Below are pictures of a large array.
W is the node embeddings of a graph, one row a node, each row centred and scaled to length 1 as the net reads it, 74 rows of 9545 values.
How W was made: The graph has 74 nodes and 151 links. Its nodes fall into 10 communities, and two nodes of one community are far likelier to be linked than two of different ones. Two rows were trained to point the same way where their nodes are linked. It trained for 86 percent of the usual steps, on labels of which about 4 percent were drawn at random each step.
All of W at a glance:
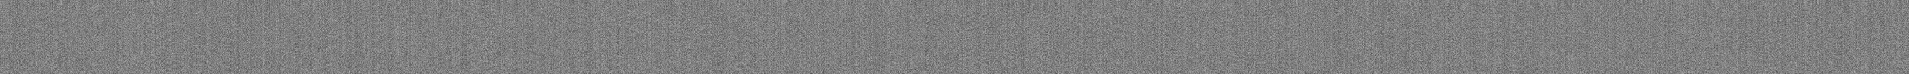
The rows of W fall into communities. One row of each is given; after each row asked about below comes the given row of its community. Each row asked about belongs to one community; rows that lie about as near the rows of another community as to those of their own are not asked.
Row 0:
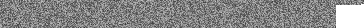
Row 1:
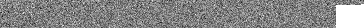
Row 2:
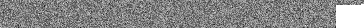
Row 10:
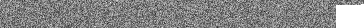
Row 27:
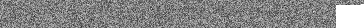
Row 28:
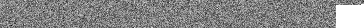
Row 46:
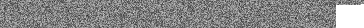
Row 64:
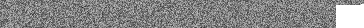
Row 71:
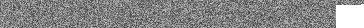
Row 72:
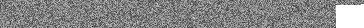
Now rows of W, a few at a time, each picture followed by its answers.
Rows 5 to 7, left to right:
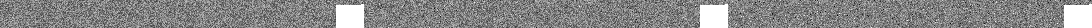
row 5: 2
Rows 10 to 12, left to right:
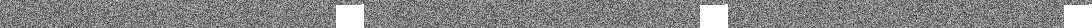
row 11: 71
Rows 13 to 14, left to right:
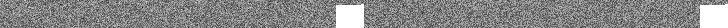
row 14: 10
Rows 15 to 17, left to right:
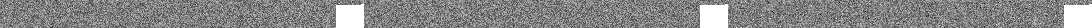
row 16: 72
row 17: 10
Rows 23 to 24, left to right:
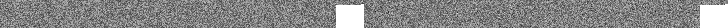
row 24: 0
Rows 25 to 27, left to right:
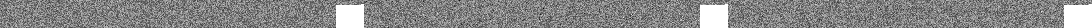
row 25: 27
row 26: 46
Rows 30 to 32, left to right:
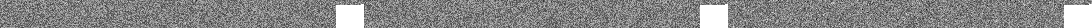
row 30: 1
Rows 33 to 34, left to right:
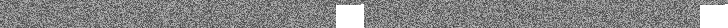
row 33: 46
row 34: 27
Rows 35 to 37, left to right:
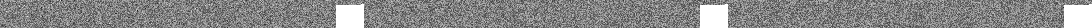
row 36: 46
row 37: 2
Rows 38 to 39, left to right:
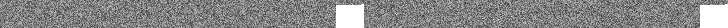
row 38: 28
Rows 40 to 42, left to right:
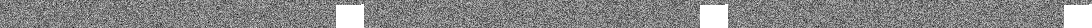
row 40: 0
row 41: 71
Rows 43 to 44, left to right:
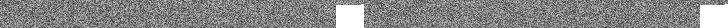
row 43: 27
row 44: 46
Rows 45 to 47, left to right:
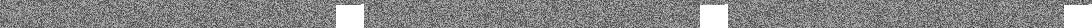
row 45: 64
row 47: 46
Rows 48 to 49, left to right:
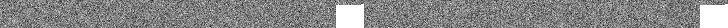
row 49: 1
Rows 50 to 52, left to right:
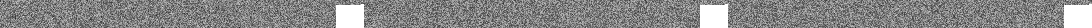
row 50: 72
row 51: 2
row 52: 28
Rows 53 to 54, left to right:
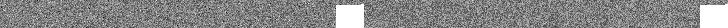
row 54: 2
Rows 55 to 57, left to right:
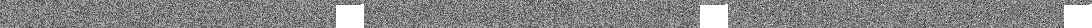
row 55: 64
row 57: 71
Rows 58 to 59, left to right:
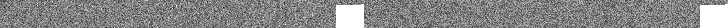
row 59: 10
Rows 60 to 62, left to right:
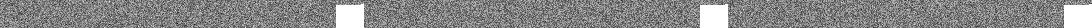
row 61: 27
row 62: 27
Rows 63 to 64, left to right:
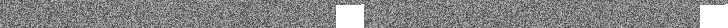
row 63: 10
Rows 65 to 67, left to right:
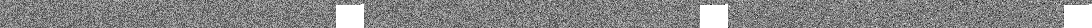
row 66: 28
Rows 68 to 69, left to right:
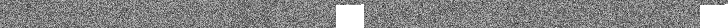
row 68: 10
